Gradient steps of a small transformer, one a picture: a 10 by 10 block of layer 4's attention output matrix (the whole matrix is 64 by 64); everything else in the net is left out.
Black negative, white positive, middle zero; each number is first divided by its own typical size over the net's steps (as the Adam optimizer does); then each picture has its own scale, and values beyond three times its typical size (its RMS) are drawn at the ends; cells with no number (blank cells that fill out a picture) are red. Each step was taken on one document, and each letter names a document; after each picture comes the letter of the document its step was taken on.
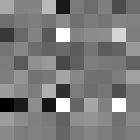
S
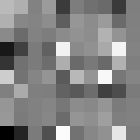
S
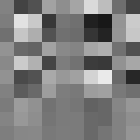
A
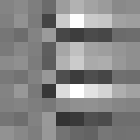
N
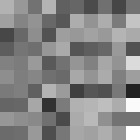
S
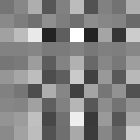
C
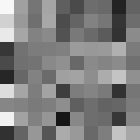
S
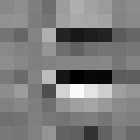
N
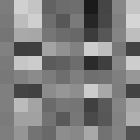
A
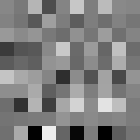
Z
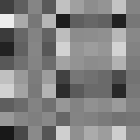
S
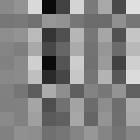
C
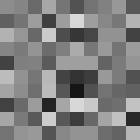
Z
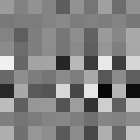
Z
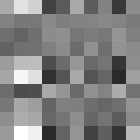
C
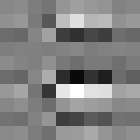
N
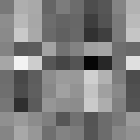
A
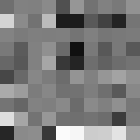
S
